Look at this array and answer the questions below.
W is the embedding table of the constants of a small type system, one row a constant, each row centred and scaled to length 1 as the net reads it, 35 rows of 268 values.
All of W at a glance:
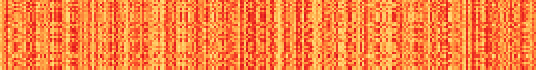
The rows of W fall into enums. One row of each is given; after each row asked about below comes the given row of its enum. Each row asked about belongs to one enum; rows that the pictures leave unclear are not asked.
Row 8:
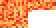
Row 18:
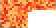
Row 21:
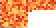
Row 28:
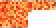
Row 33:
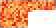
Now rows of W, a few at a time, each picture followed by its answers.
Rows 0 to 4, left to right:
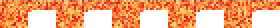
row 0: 33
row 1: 21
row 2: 28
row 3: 21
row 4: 8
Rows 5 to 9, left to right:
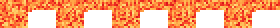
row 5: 21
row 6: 33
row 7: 8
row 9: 33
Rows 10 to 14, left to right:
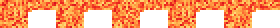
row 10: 8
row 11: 18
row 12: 28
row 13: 8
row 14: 18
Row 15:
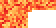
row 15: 18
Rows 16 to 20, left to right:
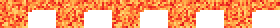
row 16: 21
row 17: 33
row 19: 33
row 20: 8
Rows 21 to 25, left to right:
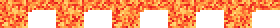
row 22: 21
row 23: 18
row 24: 21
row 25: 18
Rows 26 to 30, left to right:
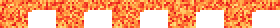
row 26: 33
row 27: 28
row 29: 21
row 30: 33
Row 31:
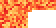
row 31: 18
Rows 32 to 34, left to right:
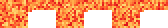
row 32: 21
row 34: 33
